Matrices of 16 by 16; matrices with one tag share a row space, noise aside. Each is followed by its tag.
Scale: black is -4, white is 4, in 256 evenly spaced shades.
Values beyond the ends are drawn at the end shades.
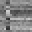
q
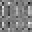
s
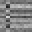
q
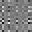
s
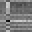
q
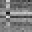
q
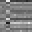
q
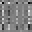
s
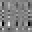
s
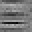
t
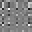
s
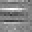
t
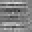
t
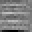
t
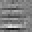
t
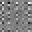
s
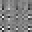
s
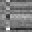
q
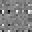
s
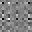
s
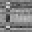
q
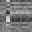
q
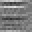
t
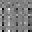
s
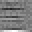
t
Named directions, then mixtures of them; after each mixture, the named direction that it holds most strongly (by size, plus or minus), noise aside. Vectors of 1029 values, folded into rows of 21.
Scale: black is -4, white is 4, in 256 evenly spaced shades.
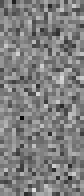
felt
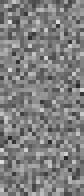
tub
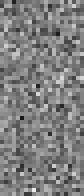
felt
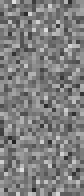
tub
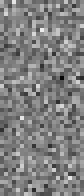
felt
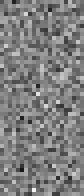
felt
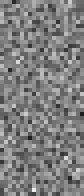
tub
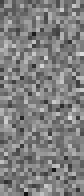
felt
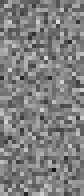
tub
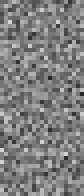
tub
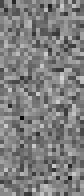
felt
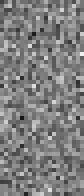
felt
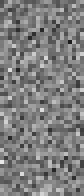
tub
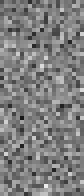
felt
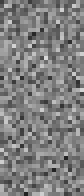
tub
